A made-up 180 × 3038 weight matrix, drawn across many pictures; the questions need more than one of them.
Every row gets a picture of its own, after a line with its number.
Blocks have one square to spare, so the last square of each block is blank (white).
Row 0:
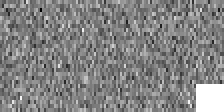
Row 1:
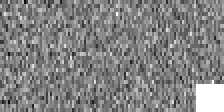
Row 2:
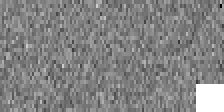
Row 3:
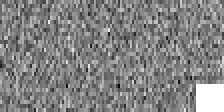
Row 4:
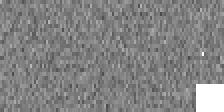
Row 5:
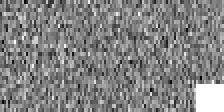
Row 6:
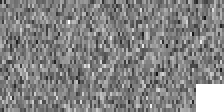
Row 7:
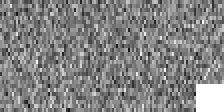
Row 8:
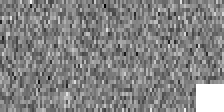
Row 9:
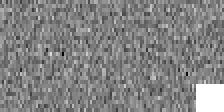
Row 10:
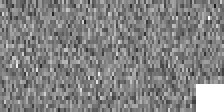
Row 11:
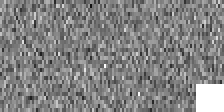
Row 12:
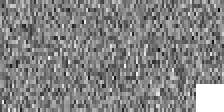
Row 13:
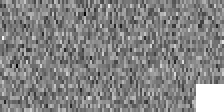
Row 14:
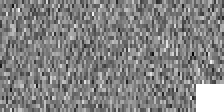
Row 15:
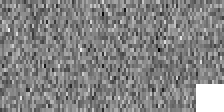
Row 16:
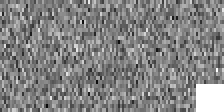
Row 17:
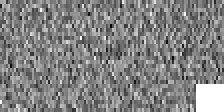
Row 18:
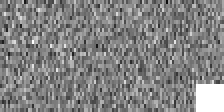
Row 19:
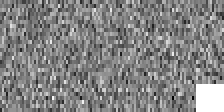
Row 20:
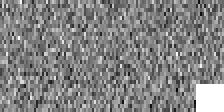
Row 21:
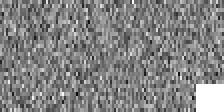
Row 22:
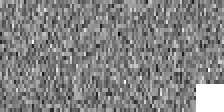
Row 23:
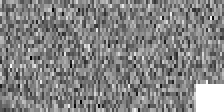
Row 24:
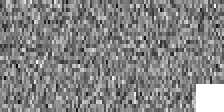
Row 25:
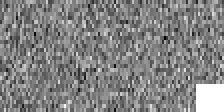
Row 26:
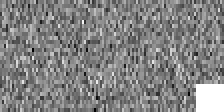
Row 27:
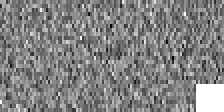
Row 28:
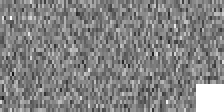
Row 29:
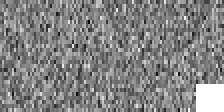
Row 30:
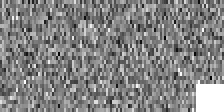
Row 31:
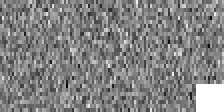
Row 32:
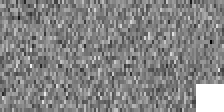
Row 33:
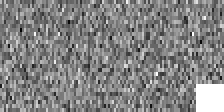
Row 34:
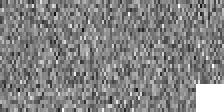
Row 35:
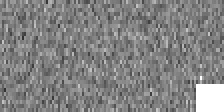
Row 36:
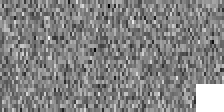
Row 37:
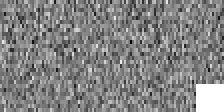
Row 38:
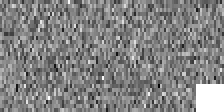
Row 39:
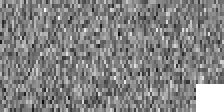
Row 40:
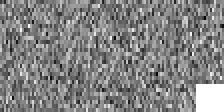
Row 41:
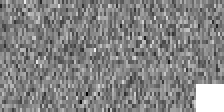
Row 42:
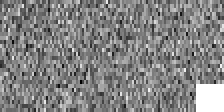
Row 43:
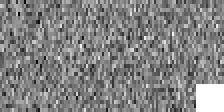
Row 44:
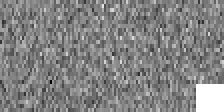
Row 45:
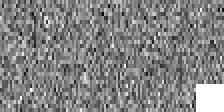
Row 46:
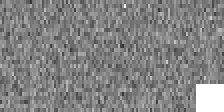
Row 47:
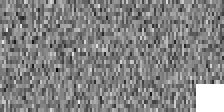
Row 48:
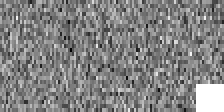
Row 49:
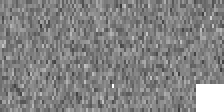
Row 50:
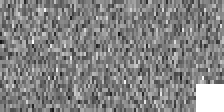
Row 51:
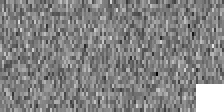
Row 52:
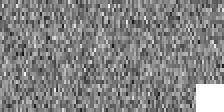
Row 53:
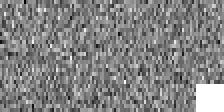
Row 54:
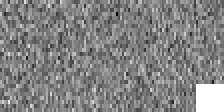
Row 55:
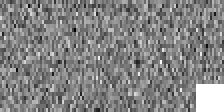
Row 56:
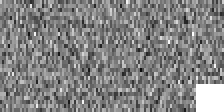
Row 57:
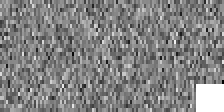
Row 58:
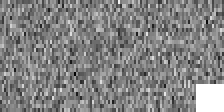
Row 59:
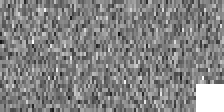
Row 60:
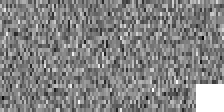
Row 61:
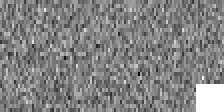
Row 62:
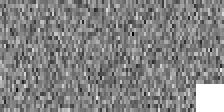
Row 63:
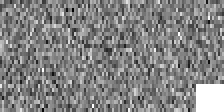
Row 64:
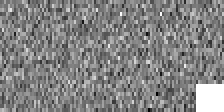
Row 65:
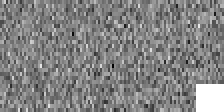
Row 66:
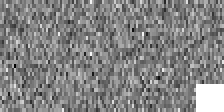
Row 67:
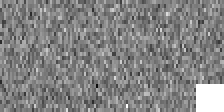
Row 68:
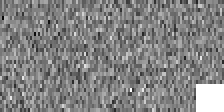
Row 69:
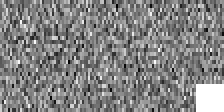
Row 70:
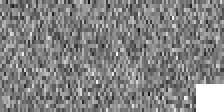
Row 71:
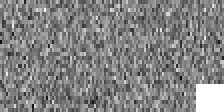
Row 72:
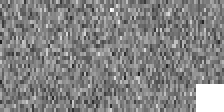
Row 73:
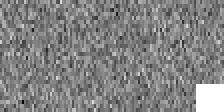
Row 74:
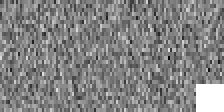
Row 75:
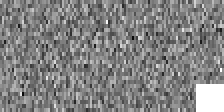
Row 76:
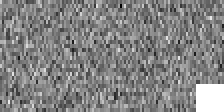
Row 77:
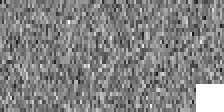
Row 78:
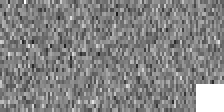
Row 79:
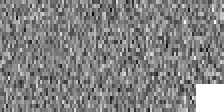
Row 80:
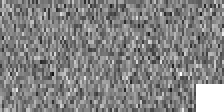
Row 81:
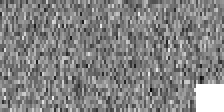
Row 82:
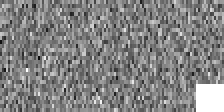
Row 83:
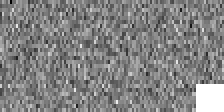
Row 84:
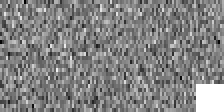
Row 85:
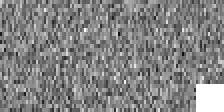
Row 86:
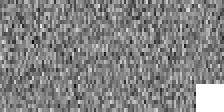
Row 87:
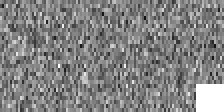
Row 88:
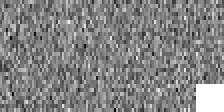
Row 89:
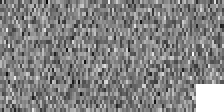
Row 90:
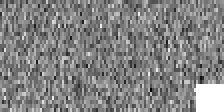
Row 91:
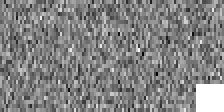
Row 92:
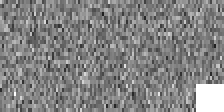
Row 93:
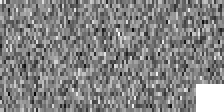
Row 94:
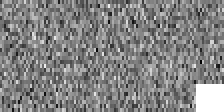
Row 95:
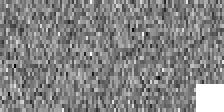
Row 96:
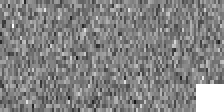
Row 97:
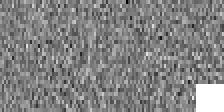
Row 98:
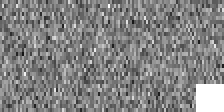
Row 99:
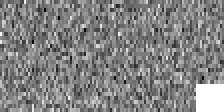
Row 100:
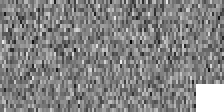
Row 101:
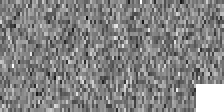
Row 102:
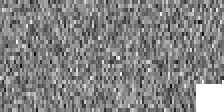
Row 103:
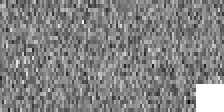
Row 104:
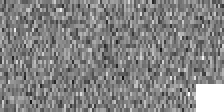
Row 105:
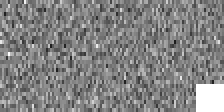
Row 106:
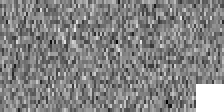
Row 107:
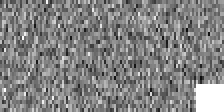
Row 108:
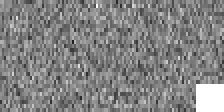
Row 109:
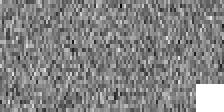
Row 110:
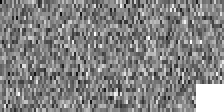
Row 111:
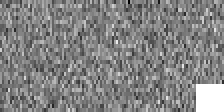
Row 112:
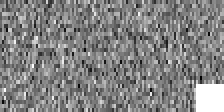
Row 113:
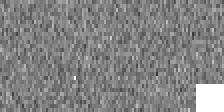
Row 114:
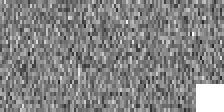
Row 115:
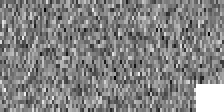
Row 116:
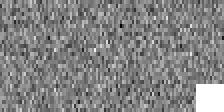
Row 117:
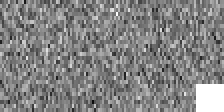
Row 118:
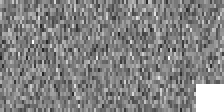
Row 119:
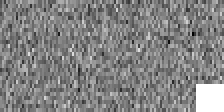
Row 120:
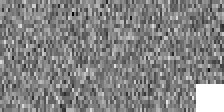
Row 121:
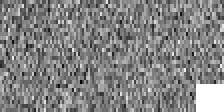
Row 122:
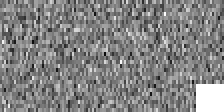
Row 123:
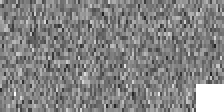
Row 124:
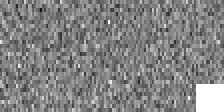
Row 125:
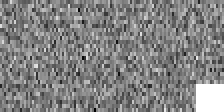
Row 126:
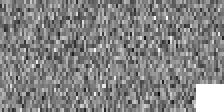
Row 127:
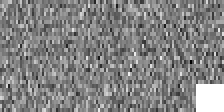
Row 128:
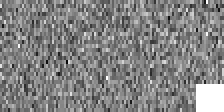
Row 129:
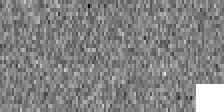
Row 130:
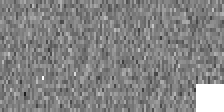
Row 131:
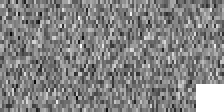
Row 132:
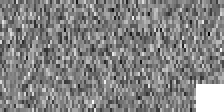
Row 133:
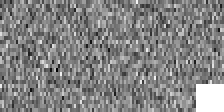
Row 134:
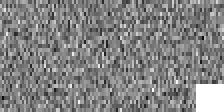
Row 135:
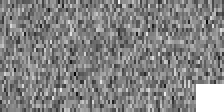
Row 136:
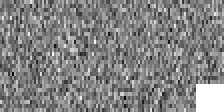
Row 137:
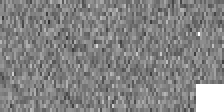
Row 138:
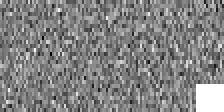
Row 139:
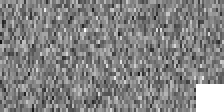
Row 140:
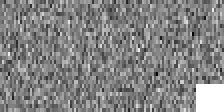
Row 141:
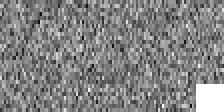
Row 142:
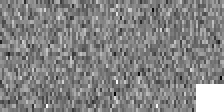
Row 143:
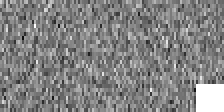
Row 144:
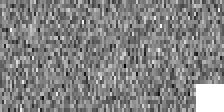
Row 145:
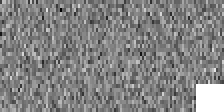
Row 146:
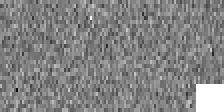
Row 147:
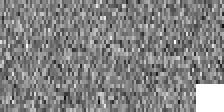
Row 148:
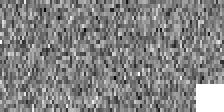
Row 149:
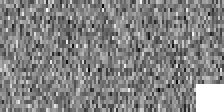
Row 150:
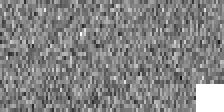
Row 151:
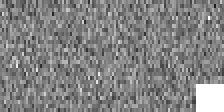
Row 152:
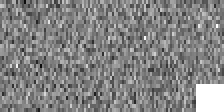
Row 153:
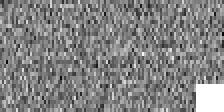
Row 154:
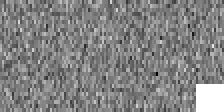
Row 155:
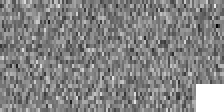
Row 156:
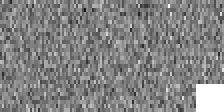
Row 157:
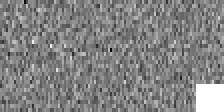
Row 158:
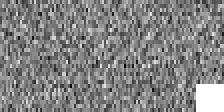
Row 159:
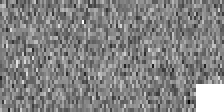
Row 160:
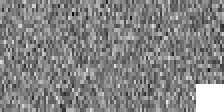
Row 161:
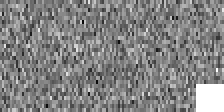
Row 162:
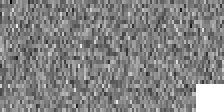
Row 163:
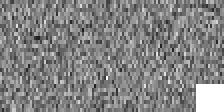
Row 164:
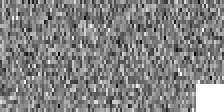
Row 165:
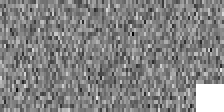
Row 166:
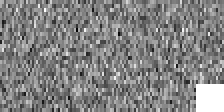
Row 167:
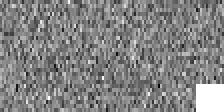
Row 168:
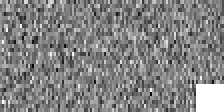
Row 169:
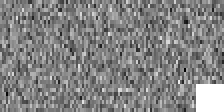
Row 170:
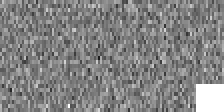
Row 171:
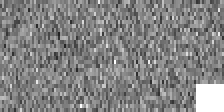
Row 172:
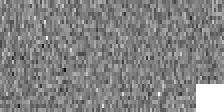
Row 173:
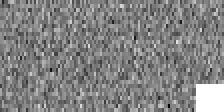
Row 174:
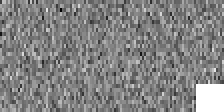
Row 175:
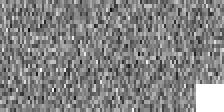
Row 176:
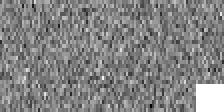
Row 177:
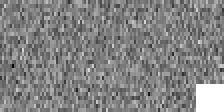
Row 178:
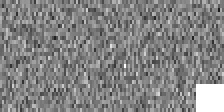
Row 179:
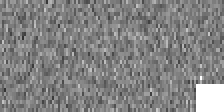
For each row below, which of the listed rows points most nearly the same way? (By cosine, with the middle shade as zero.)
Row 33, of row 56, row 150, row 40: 56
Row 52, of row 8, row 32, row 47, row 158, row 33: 158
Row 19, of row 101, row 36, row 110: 36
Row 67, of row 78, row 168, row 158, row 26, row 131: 168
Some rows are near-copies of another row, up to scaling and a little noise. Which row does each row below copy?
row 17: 27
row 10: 151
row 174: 145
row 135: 58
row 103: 159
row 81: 90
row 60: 134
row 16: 161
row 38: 167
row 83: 162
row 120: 160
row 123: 92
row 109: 76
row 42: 121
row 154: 51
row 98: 52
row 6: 77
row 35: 179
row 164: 30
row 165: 62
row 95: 66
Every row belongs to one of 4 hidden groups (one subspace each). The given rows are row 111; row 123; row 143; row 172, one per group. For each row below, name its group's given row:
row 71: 143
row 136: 172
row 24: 123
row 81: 143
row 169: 172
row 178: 123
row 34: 111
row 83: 111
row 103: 123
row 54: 143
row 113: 172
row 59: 143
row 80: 111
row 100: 143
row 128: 111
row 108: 172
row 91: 172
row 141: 123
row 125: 111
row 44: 143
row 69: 123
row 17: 111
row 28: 172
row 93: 172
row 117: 143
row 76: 172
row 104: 111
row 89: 172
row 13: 123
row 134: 123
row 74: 143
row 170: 111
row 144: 123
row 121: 172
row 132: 143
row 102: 111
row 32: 123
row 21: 172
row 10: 123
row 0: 123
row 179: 143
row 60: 123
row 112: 143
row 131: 123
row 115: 143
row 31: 172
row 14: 172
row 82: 111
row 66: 172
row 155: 123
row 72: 143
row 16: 123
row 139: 143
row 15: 123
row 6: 172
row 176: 111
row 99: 143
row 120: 172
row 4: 123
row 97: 172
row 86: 143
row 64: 111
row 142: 143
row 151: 123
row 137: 172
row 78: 143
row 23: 111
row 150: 143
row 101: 172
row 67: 143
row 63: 111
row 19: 172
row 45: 123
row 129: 123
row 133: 111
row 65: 111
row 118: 143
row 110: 172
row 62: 123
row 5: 143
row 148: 143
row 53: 143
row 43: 123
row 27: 111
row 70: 123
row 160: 172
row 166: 143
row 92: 123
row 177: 123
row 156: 111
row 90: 143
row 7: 172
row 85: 143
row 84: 143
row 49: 172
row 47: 143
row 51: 172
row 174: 111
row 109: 172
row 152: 123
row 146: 111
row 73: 143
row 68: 172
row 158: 123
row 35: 143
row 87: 123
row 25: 172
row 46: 172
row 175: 111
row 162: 111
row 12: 123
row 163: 111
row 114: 172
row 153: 111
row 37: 143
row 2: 172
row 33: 172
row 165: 123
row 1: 143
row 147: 172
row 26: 123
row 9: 111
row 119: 172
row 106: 111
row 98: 123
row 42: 172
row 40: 172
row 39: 143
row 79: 172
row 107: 143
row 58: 172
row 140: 172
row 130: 172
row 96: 143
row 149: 172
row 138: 111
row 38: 123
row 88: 172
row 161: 123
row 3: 172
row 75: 172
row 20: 111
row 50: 143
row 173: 111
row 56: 172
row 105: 143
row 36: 123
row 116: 123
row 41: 123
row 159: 123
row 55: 111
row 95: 172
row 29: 172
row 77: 172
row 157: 143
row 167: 123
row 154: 172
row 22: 143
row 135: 172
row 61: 143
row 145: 111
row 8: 172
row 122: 143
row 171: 123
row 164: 111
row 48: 172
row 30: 111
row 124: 143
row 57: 111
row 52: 123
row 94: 123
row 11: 111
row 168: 143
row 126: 123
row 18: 143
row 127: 111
